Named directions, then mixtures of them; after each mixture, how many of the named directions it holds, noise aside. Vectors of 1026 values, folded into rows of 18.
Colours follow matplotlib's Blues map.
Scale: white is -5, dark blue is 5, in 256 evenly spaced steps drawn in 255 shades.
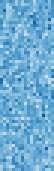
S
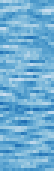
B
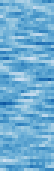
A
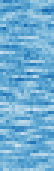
one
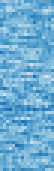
two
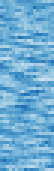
two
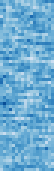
two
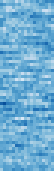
three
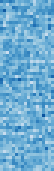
two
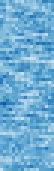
two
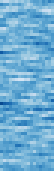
two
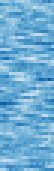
one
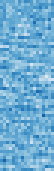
three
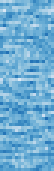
two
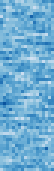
two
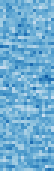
three
